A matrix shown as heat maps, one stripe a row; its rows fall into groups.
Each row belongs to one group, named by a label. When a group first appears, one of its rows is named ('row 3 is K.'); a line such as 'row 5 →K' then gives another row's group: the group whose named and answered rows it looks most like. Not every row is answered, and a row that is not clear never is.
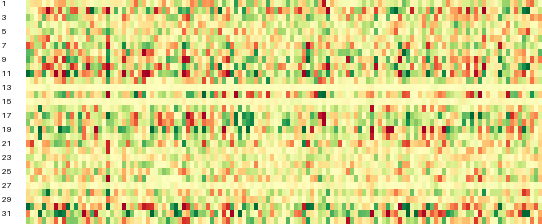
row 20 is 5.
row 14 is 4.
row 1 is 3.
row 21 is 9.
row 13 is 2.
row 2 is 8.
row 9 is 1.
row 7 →9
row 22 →4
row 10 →8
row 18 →3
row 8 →1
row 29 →4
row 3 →1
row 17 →3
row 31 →5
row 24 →9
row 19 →5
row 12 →3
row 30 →1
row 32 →1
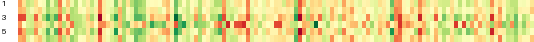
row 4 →4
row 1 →9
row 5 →9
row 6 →9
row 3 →9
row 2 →9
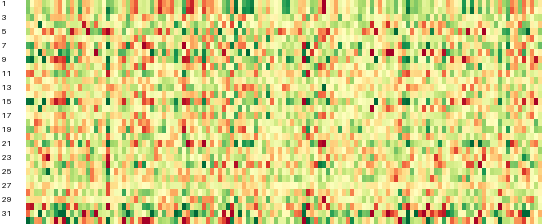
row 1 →3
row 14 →3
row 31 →5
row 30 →9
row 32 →1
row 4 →5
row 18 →1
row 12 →1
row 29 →3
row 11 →9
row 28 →9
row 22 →8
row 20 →9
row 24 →4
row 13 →4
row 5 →8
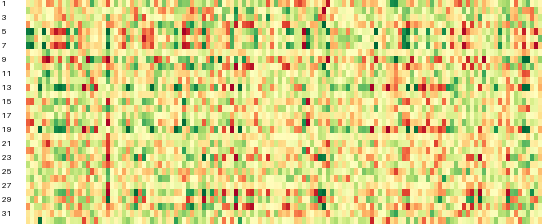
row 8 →2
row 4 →4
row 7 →1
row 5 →1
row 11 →2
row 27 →4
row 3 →3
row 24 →8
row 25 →2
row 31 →8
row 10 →4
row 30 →4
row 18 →9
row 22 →9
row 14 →2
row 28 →4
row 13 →5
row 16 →2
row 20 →4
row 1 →8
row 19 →5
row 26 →1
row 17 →9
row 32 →5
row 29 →3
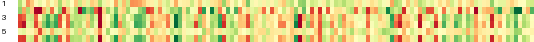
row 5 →8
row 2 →8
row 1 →1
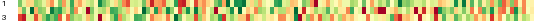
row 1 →3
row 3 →9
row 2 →5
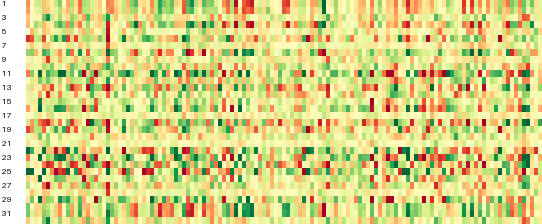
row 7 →4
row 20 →2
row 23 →5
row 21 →2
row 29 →5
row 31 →3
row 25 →1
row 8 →3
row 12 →2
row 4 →4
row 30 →3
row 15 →5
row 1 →4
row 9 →8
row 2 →4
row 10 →2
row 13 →8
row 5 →4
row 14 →8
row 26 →5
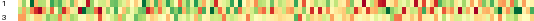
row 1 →5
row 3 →9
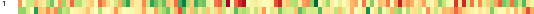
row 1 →4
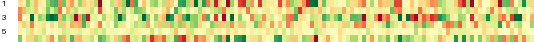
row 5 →2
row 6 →3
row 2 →9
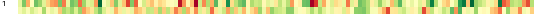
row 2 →2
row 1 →3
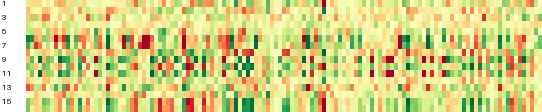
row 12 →4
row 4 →1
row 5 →1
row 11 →5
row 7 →1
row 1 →3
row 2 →4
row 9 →5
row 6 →1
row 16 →3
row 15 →3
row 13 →9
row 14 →3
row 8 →4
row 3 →8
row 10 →3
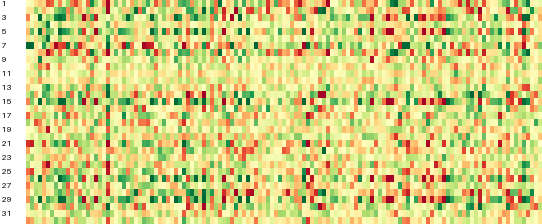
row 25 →9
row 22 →4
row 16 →3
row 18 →1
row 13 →2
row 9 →5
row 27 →9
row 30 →3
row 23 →1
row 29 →5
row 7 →1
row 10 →8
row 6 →2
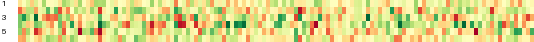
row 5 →8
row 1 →2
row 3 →1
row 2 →9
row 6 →9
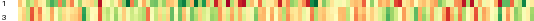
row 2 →8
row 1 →4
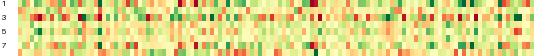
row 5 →2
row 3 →8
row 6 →2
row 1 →3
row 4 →2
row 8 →4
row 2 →9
